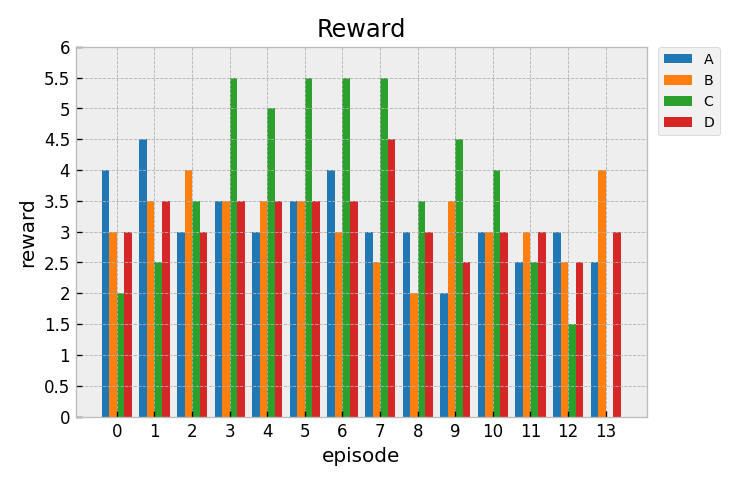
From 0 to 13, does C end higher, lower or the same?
lower
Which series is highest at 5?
C
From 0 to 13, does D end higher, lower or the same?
the same
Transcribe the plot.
Title: Reward
x-axis: episode, ticks 0 1 2 3 4 5 6 7 8 9 10 11 12 13
y-axis: reward, ticks 0 0.5 1 1.5 2 2.5 3 3.5 4 4.5 5 5.5 6
Legend: A, B, C, D
Values:
A: 4 4.5 3 3.5 3 3.5 4 3 3 2 3 2.5 3 2.5
B: 3 3.5 4 3.5 3.5 3.5 3 2.5 2 3.5 3 3 2.5 4
C: 2 2.5 3.5 5.5 5 5.5 5.5 5.5 3.5 4.5 4 2.5 1.5 0
D: 3 3.5 3 3.5 3.5 3.5 3.5 4.5 3 2.5 3 3 2.5 3
